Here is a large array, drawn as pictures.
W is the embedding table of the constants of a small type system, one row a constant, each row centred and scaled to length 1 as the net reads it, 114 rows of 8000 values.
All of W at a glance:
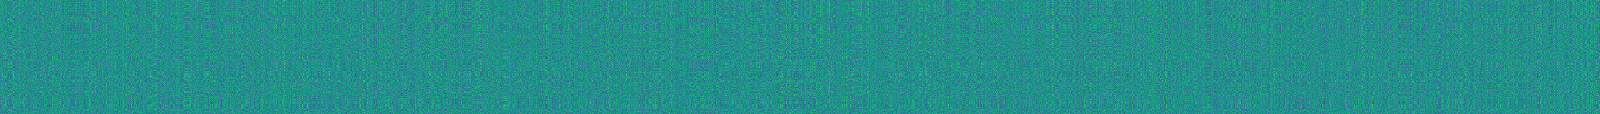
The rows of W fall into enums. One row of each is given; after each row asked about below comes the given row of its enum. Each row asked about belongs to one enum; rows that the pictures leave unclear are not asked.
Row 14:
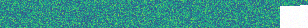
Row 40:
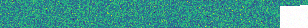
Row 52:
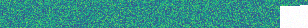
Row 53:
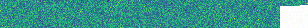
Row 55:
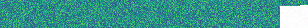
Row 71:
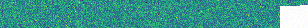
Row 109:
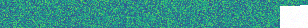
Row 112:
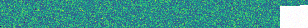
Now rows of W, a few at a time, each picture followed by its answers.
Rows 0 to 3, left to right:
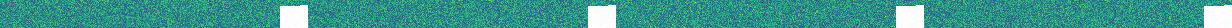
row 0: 109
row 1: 14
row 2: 71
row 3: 14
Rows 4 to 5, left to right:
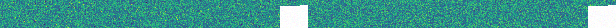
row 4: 71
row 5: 52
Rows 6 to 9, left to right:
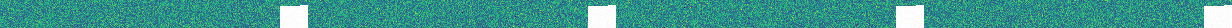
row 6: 52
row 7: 40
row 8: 71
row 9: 14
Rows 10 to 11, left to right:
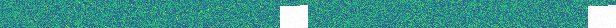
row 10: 71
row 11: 52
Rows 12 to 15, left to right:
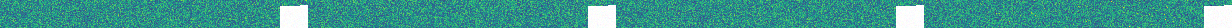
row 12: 14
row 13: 109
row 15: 40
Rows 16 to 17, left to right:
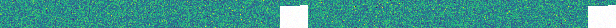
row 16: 40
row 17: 71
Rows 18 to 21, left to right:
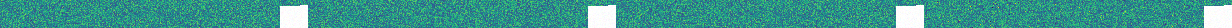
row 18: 55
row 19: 109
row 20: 55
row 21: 71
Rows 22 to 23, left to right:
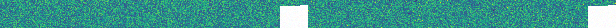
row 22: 109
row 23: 53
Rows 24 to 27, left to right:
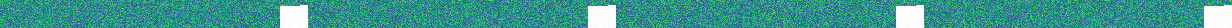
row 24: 52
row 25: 14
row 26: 109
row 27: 14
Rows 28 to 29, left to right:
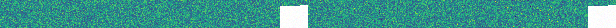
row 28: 14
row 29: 40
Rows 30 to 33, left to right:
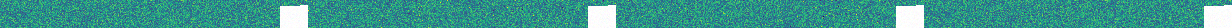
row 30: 14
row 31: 53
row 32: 40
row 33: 14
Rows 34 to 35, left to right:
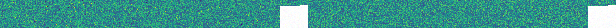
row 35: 55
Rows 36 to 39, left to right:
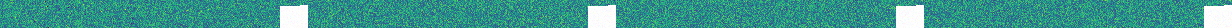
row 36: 71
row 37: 55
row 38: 52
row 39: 14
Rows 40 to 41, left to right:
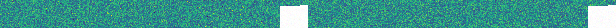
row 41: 52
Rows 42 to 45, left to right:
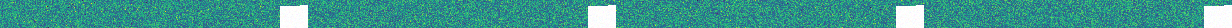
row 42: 71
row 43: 14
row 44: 53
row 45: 109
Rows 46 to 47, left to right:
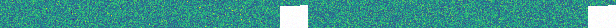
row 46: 40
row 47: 14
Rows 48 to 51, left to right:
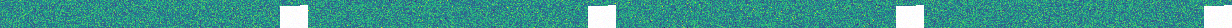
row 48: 55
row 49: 53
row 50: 71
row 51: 52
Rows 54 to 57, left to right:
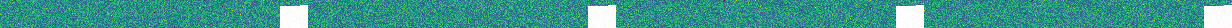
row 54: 40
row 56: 53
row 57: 53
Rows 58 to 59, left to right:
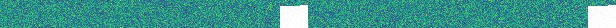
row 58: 53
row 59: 14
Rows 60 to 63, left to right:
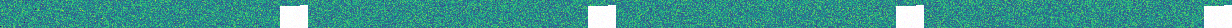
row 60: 112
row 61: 52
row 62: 55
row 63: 109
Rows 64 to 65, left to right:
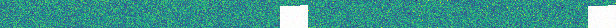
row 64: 109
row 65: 53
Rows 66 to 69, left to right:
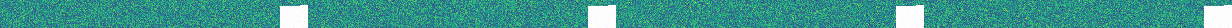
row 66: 55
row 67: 109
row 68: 71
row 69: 112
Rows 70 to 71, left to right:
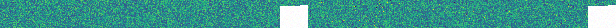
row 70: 109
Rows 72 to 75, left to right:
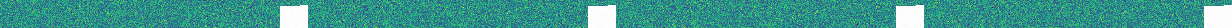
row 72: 40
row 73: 71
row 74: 71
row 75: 71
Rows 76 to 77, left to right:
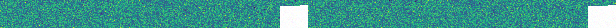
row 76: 53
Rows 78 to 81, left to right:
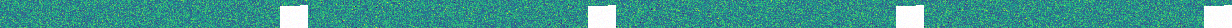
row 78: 14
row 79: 71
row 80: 112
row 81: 112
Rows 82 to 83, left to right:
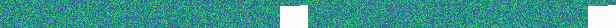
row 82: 40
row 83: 52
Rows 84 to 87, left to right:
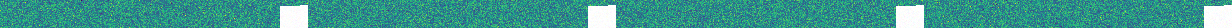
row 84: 53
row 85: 52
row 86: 14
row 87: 71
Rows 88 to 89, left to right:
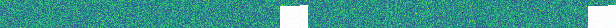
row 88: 52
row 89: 40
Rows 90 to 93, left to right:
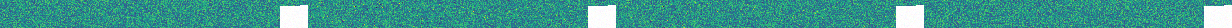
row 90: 109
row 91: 71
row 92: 71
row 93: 55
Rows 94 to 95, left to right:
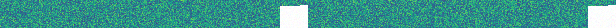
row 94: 14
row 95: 109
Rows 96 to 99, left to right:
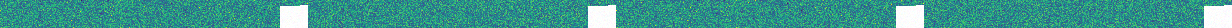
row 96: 53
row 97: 55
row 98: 53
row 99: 52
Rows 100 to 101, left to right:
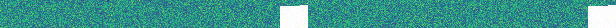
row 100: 53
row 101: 52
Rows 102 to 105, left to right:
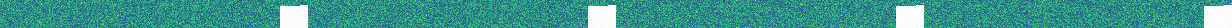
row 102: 52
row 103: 52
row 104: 53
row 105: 53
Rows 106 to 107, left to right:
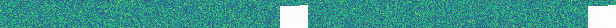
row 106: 53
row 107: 40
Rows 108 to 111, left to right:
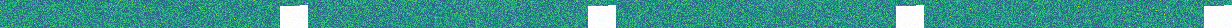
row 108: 53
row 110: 55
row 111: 40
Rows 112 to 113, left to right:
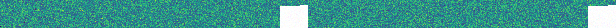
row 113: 52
